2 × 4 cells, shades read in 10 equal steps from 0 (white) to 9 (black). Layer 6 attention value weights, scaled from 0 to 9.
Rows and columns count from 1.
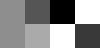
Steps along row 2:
down down up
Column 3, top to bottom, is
9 0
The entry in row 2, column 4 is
7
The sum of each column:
8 9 9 7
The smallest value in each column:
4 3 0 0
